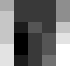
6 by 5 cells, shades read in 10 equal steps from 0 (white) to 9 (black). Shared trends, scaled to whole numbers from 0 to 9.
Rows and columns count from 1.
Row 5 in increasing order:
0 1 6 7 9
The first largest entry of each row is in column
2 2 2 2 2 2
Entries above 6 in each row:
3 3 2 2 2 2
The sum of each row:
28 27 25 25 23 21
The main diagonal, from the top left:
3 7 6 6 0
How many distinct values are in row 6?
5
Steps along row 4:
up down down down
